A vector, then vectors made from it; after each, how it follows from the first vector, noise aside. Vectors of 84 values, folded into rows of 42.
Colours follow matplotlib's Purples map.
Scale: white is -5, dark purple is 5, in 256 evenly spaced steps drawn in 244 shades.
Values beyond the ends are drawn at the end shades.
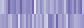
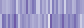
reversed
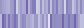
reversed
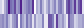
scaled up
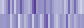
sign-scrambled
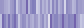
reversed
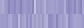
shrunk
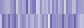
reversed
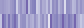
reversed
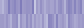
shrunk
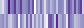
scaled up
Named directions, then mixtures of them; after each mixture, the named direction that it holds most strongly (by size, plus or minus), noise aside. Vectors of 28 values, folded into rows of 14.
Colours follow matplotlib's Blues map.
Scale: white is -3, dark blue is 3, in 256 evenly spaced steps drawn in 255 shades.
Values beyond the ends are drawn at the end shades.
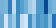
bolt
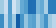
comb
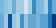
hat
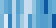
bolt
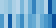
hat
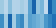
hat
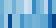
hat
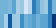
hat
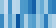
comb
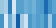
bolt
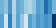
bolt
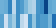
bolt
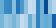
bolt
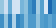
comb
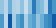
hat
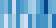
bolt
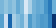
hat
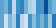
bolt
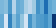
bolt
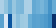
hat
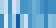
comb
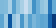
hat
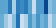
bolt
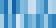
comb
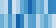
comb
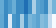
hat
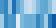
comb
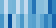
hat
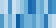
comb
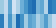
comb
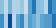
hat
